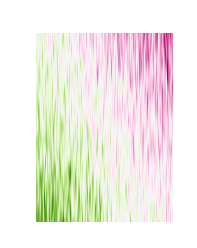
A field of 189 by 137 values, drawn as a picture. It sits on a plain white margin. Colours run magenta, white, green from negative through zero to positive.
Streaks run downward. The field climbs toward the bottom left. The ninth with the lowest average is the top right. The ninth with the highest average is the bottom left. Overall the values sit about 50% of the way up the scale.
